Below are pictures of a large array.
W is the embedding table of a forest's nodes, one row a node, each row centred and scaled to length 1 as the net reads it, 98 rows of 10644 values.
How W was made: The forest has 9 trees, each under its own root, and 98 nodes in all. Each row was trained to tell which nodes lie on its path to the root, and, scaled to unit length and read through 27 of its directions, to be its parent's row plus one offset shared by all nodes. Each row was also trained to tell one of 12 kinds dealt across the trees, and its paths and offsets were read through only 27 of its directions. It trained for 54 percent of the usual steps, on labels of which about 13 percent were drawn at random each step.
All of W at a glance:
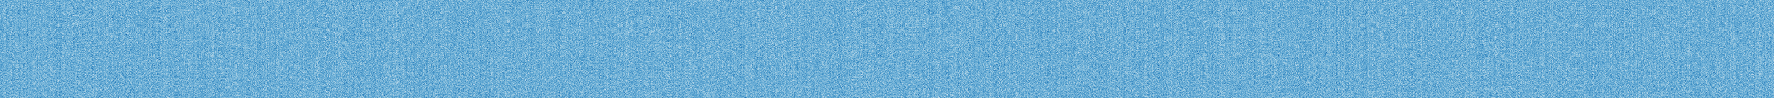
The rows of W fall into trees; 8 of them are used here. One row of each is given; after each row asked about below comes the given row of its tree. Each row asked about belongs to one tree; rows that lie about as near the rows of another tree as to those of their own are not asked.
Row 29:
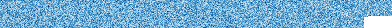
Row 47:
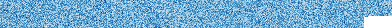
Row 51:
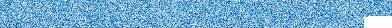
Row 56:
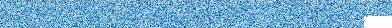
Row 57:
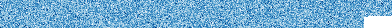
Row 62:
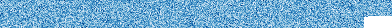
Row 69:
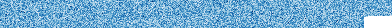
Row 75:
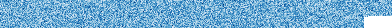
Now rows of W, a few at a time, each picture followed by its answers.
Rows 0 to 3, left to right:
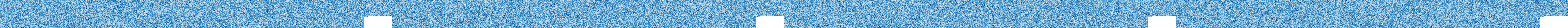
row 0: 57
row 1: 69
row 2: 56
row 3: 62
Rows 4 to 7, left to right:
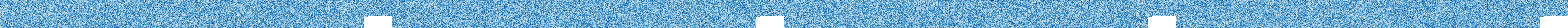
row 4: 51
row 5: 62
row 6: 69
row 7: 47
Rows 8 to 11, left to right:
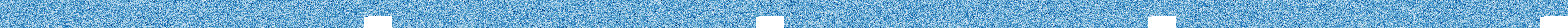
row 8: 47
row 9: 56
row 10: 57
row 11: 47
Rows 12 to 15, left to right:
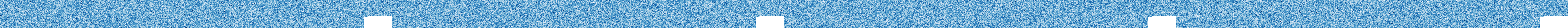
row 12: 56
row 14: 62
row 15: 51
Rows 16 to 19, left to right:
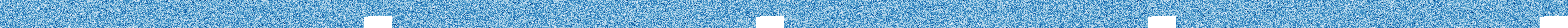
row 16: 75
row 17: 47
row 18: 57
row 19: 75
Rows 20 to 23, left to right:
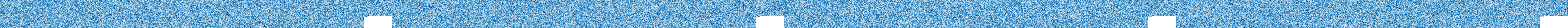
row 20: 47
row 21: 57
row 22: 29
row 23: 51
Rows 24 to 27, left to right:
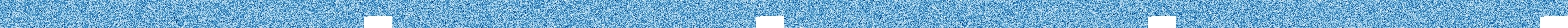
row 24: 56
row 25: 56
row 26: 56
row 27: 47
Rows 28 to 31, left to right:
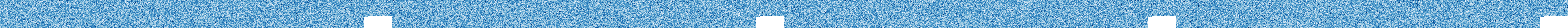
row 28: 62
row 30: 29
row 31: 47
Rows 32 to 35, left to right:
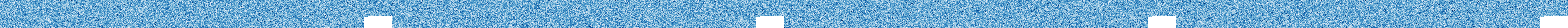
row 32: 75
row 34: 47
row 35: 57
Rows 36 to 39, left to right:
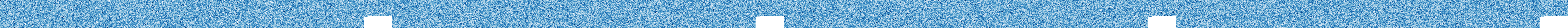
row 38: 47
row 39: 57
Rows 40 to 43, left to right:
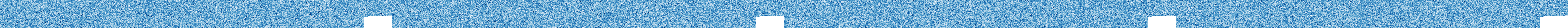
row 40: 75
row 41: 56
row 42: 62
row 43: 69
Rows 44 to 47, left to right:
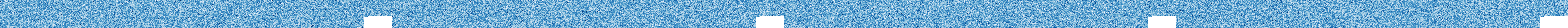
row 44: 47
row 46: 56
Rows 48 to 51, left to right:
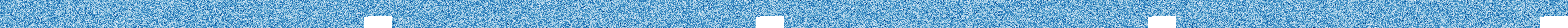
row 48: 29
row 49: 62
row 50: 47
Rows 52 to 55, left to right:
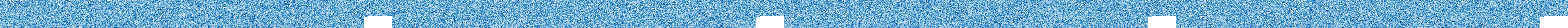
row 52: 56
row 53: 29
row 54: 56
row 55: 56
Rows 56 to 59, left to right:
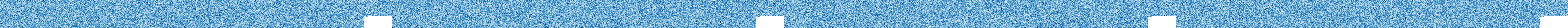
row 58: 69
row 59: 57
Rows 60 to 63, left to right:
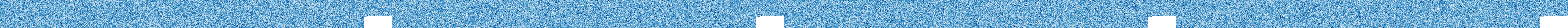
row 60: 69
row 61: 75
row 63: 57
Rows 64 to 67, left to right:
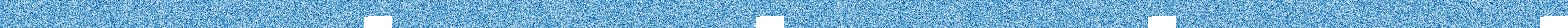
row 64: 62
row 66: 69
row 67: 69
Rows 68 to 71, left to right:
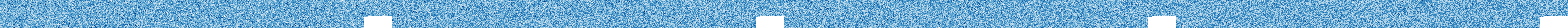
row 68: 56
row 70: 75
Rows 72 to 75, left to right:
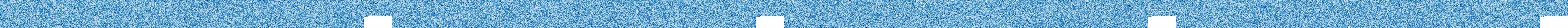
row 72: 69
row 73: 69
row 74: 47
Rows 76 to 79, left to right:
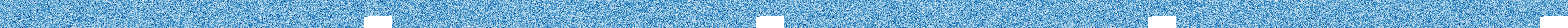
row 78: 69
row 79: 56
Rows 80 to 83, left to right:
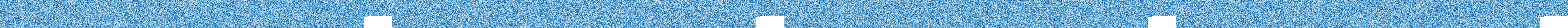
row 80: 57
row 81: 75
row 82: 69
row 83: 75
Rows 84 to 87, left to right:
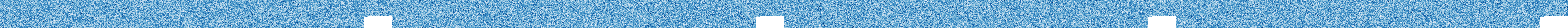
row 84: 47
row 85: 51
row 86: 57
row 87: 62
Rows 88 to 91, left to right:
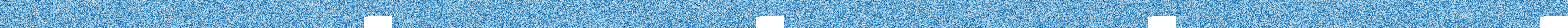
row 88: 69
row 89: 69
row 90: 56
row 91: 29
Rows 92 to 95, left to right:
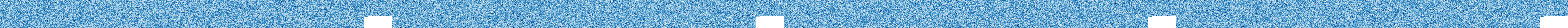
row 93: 57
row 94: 75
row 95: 47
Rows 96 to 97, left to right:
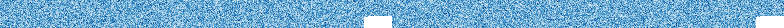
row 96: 57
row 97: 62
